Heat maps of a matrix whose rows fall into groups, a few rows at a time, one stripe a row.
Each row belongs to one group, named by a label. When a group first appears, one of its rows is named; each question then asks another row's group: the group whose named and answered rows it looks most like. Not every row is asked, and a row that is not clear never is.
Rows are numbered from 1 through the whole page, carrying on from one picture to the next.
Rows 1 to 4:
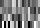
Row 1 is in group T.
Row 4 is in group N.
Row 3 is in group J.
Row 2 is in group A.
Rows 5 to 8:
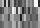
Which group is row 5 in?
N
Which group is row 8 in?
T
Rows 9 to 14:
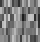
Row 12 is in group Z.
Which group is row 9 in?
J
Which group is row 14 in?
A
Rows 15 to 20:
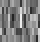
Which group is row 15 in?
A
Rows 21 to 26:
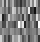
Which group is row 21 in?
N
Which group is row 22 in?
A
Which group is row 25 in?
A
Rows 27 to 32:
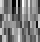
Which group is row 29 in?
J
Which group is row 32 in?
Z
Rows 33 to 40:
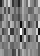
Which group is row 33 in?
J
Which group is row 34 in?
N
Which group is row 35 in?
J
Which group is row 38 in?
A
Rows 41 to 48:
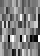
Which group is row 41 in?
T
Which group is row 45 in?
Z
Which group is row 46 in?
A
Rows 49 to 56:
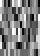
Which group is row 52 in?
A
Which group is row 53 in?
T
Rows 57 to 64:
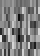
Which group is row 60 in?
A
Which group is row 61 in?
J
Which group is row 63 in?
A
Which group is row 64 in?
N
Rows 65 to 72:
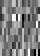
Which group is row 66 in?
Z
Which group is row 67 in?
T
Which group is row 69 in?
N
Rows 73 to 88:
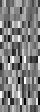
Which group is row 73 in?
Z
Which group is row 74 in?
A
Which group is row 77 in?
J
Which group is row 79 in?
J
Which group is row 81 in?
A
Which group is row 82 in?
J
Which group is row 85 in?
T
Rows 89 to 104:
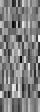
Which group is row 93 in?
Z
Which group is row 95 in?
Z
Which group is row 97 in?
A
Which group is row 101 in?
T
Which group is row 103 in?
J
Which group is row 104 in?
J
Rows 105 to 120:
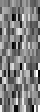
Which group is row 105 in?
A
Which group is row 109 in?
Z
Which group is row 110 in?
A
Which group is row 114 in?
A
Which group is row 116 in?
Z
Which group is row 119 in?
N
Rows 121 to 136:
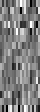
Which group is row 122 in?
A
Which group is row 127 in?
T
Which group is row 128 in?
J
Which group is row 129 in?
Z
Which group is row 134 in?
J
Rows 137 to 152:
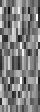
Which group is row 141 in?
T
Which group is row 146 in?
J
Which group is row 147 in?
Z
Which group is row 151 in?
Z
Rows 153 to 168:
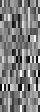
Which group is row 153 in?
N
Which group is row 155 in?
J
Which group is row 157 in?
A
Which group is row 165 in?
N
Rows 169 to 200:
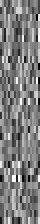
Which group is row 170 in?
Z
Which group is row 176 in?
J
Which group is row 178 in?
Z
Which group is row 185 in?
N
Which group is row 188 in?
J
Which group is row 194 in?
T
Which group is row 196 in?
T
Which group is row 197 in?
A
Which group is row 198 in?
T
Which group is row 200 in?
J
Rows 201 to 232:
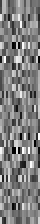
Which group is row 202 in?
Z
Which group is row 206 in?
T
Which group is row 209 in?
Z
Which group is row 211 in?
T
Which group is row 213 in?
T
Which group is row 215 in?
J
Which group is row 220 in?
A
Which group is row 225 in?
J
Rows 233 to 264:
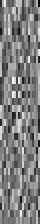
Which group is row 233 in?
Z
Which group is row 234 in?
T
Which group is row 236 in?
J
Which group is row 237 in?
J
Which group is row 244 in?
T
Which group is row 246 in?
T
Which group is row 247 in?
J
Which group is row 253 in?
Z
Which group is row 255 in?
N
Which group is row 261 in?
A
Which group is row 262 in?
N
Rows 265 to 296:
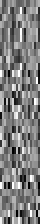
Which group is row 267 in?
Z
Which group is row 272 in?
J
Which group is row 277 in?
T
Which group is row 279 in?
N
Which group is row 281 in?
N
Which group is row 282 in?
Z
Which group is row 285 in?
Z
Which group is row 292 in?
Z
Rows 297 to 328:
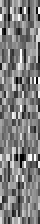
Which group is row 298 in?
A
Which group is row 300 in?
N
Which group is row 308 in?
N
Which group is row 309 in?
T
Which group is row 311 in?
Z
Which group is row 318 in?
T
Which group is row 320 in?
A
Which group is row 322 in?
N
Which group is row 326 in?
J
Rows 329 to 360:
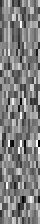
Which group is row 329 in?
J
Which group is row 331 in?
T
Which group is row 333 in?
J
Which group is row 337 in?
A
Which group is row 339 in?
J
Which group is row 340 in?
N
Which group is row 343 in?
A
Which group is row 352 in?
N
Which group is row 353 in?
Z
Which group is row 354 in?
J
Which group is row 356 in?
N
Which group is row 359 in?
J
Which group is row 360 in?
T
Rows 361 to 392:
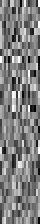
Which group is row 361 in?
A
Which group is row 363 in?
N
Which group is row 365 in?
N
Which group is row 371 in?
A
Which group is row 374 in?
T
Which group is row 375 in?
T
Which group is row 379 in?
Z
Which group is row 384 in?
Z
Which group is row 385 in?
Z
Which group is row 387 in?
T
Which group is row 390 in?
T
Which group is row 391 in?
J
